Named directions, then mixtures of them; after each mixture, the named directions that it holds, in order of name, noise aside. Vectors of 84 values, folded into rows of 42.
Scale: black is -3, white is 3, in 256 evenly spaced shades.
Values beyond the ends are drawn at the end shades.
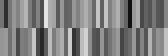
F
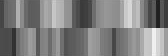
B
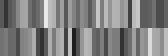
B, F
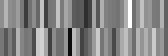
B, F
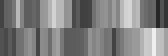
B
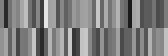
F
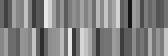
F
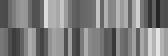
B, F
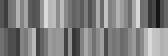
B, F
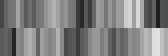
B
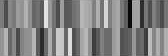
F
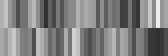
B, F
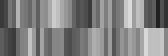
B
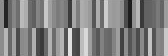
F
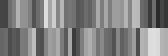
B, F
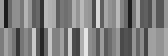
F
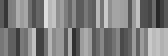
B, F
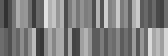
B, F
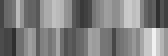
B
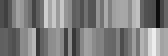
B, F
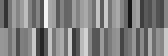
F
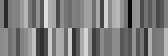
F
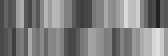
B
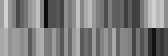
B, F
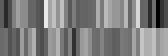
B, F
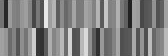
F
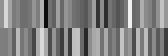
F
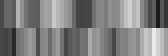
B
